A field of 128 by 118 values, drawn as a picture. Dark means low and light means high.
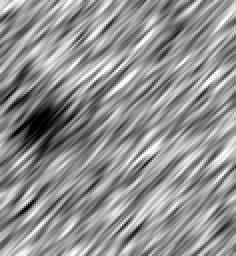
Ninth with the lowest average: middle left. Mirror symmetry: none. Grain: diagonal, up to the right. Odd rows or columns: none. Average level on the scale: 60%. Dips: one, in the middle left.
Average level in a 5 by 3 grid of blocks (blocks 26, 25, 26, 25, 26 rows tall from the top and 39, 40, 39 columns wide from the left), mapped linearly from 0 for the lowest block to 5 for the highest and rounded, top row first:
5 5 4
4 5 5
0 4 5
4 4 5
5 5 4
